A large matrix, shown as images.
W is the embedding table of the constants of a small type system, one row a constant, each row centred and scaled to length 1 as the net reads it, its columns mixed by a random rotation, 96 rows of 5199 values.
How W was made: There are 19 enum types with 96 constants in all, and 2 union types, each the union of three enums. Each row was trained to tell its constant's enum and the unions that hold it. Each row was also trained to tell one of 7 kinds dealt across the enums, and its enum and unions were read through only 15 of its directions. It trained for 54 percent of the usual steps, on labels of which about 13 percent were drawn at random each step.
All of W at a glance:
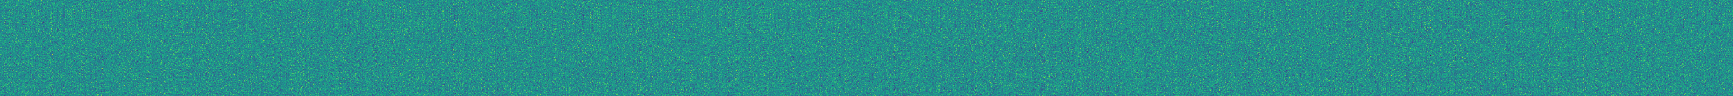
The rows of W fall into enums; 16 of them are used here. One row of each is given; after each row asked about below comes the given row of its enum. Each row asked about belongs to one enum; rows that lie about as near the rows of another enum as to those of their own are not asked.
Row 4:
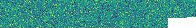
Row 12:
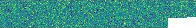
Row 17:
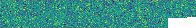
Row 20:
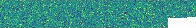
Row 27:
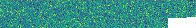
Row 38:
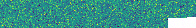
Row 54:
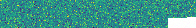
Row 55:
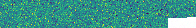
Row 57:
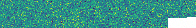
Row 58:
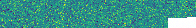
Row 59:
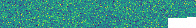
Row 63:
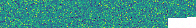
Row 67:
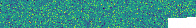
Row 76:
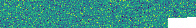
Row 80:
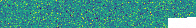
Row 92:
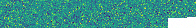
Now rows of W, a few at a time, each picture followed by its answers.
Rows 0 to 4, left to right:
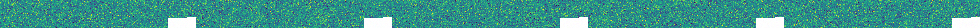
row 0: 92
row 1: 63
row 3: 17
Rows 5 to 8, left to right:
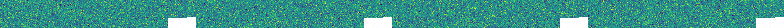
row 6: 76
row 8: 17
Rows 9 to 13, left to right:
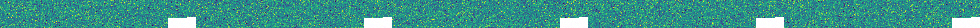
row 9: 67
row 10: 27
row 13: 58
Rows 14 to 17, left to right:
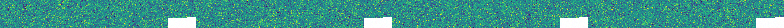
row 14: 59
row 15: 57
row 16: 38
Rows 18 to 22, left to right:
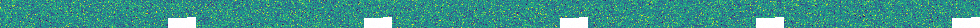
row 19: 4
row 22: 12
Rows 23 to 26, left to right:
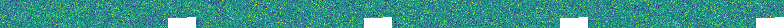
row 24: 59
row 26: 59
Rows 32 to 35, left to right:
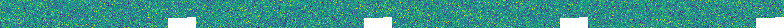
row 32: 12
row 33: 67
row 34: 67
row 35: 57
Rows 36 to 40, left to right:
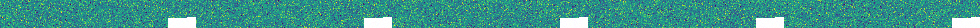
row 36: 76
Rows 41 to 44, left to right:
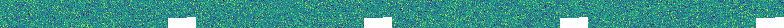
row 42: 63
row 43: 57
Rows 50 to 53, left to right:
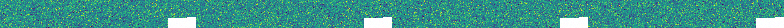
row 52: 76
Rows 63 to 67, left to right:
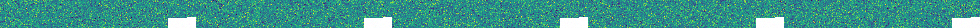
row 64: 92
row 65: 12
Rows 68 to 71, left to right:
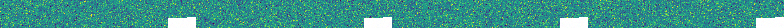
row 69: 57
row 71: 76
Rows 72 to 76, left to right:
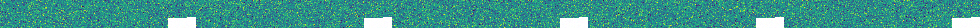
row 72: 54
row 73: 12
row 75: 12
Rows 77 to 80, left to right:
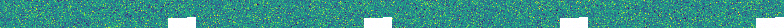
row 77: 67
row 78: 59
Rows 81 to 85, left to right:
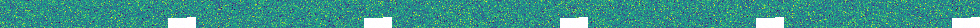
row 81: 67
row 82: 59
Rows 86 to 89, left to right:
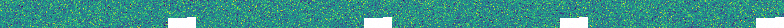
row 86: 57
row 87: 55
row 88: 92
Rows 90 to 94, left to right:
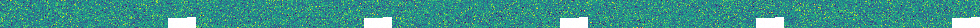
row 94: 4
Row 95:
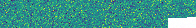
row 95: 55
